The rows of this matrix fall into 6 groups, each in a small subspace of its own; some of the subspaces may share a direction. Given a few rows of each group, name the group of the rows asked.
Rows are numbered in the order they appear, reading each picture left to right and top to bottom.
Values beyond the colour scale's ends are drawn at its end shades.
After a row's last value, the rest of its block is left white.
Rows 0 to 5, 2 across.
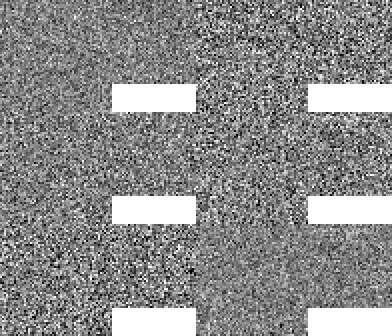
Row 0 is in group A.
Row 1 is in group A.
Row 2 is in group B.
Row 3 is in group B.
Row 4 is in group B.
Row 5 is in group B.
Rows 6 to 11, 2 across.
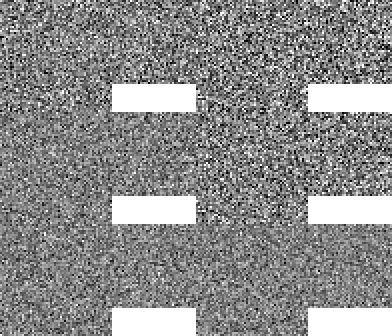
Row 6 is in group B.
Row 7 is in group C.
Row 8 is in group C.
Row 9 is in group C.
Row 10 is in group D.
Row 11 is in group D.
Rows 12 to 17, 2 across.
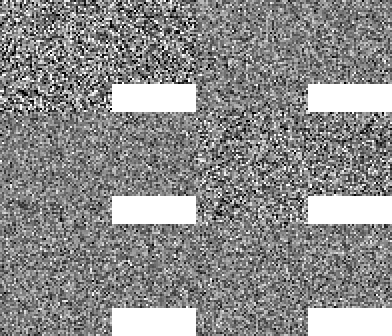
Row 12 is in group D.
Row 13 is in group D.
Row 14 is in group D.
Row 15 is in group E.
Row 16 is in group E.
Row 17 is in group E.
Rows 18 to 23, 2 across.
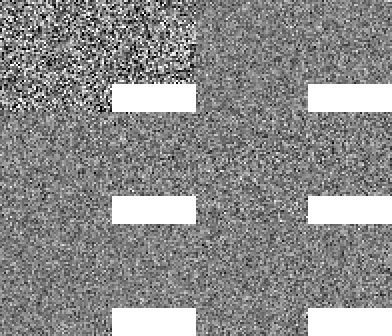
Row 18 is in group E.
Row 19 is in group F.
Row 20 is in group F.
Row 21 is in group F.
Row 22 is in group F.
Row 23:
C
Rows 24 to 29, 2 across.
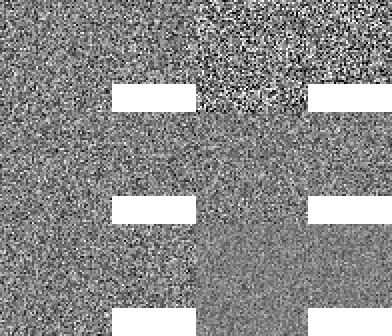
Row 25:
B
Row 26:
F
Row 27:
C
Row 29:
E
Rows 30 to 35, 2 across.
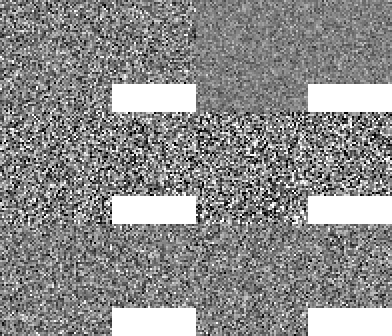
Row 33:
B
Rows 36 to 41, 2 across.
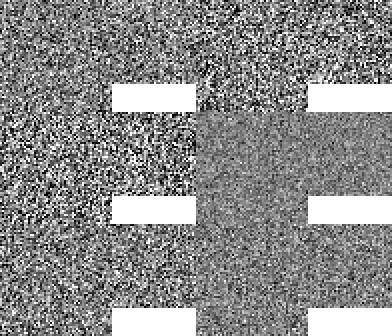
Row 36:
A
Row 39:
D
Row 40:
B
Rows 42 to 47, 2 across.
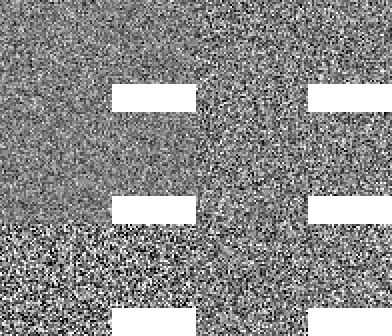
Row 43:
A
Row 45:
E
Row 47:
F
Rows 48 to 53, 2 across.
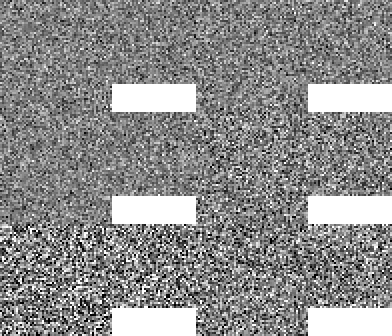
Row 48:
F
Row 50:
E
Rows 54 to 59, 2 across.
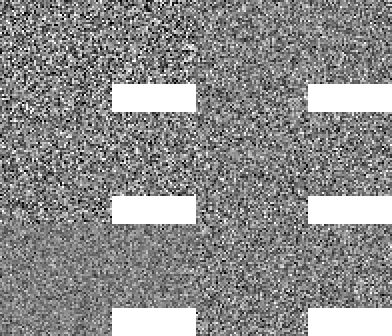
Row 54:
C
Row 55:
F
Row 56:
F
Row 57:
C
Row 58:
C
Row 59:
B
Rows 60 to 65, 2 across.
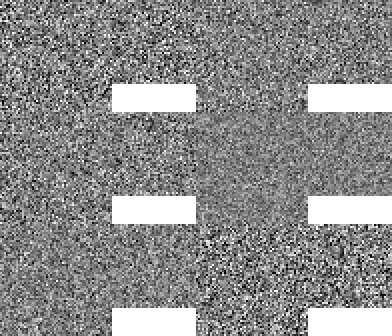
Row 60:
B
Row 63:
C
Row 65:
C
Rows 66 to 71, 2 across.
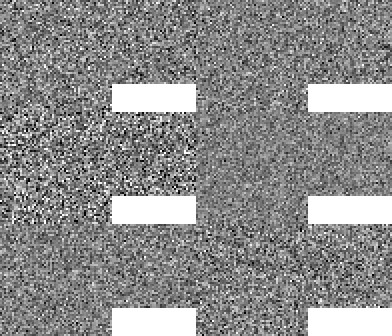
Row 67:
C
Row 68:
B
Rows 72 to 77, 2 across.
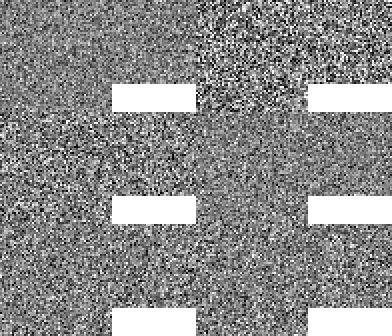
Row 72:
C
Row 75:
D
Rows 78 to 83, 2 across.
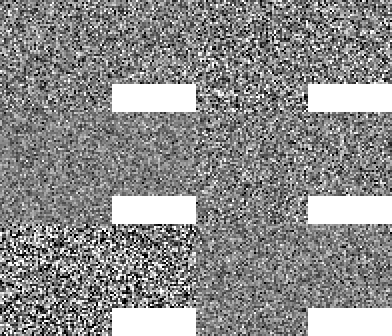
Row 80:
D
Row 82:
A
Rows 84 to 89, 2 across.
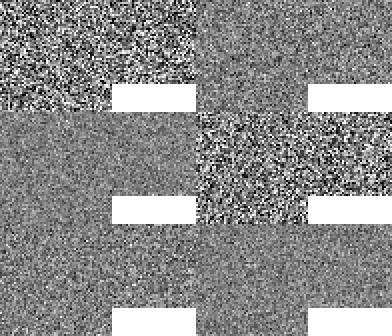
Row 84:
E
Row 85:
F
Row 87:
C
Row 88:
C
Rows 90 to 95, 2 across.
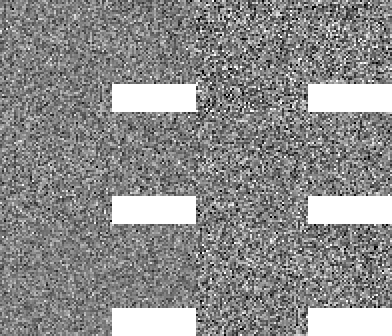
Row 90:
A
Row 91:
B
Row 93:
F
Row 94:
E
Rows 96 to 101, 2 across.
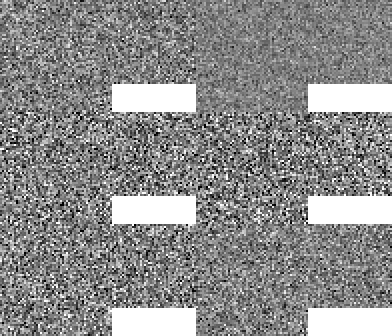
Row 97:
F
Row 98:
B
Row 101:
F
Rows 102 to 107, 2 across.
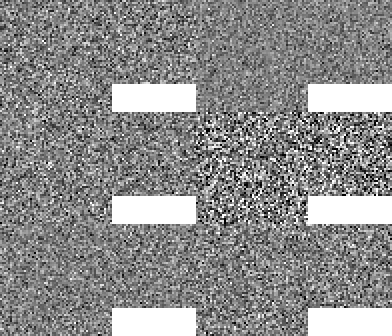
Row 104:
D
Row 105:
C
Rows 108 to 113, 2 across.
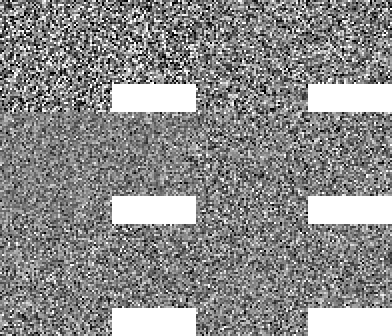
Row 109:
E
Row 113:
A
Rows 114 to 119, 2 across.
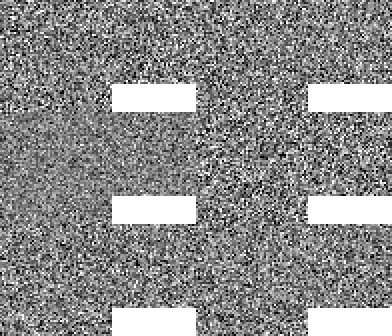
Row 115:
B
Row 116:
C
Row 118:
F
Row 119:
D
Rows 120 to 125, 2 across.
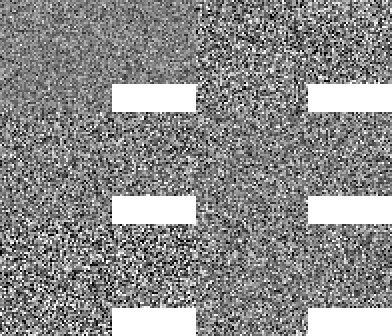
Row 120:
A
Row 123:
C
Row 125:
E
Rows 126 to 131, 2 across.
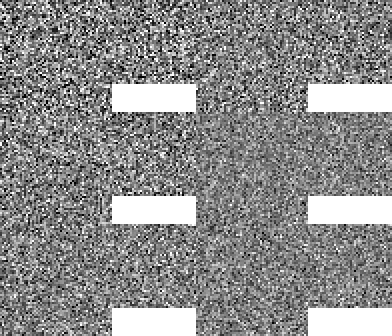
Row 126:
E
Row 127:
A
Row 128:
A
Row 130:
D
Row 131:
D
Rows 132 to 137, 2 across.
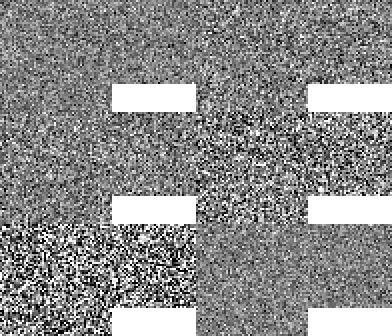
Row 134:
A
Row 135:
A
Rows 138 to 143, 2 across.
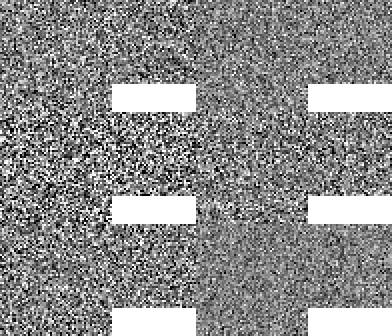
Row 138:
F
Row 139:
F
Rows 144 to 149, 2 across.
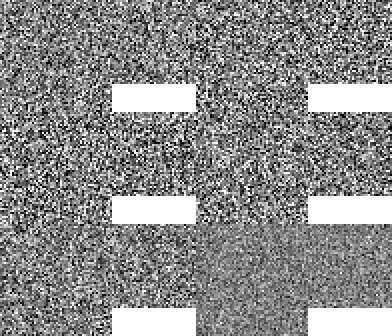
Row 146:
E
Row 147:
D
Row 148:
D
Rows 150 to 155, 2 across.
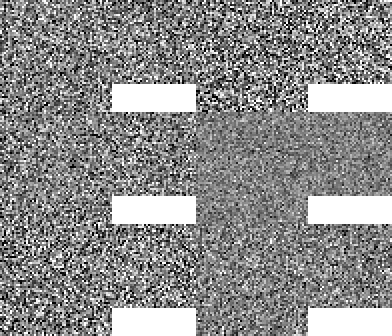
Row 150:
A
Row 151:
D
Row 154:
B
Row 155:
A
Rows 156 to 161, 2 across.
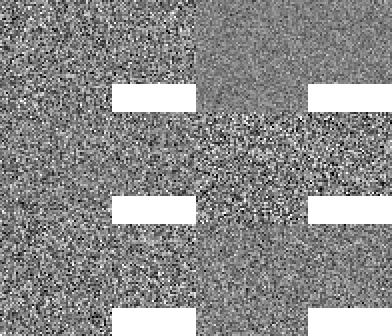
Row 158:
F
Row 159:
A
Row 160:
D
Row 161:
D
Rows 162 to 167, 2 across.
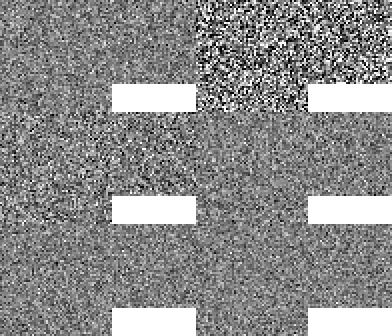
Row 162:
E
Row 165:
F
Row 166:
F
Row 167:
C
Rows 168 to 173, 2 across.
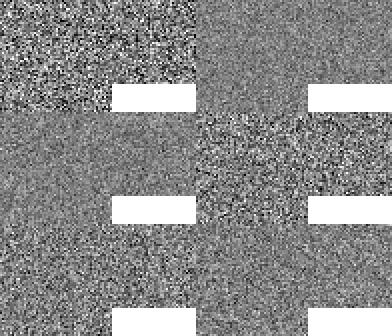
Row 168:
F
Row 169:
A
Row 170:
B
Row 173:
D
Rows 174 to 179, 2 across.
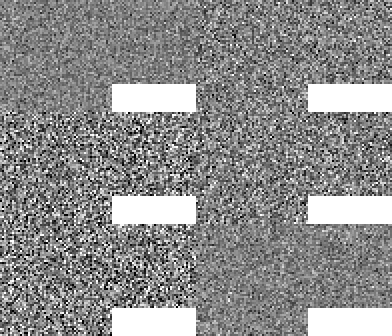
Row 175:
F
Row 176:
C
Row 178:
B
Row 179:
B
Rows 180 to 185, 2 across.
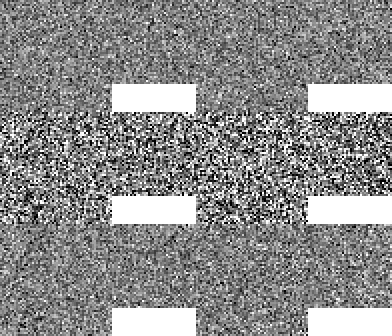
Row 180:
E
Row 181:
E
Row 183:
F
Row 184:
E
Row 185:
F
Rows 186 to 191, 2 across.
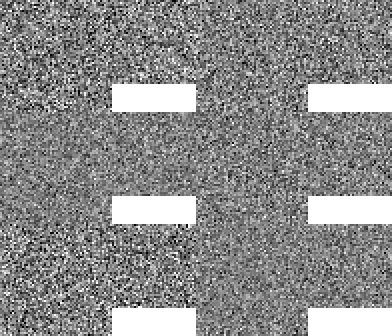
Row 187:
B
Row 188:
C
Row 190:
E
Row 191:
B
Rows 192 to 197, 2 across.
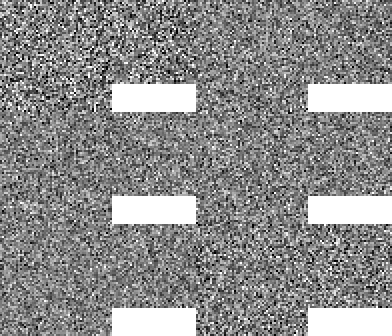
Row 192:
D
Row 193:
F
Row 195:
D
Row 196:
E
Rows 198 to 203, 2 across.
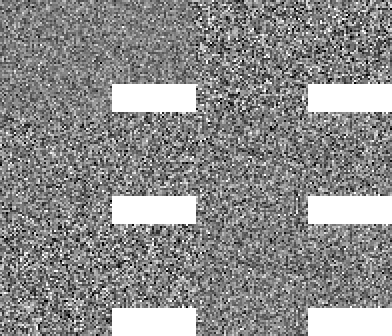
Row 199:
E
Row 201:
A
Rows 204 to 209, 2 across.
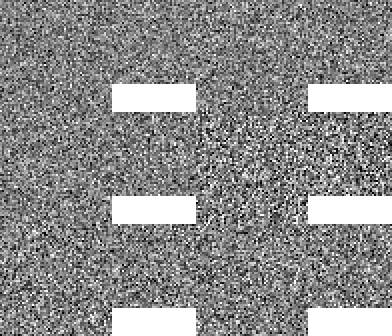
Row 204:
D
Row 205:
A
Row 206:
E
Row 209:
F
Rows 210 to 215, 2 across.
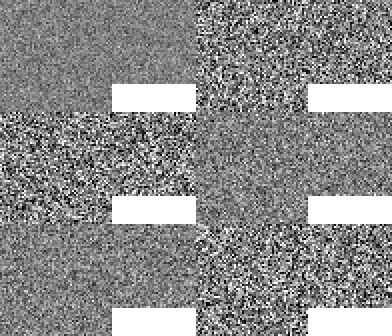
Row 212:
E
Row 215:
D
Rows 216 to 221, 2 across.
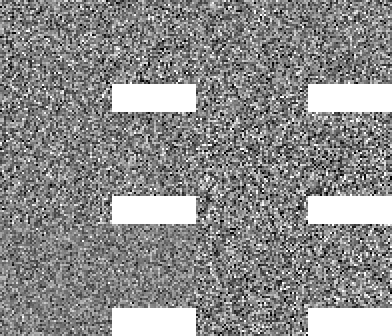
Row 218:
A
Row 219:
B
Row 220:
D
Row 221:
F
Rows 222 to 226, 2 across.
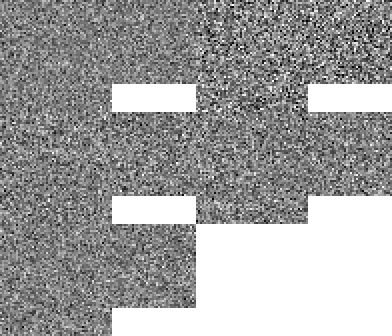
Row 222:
C
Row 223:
D
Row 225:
F
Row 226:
E
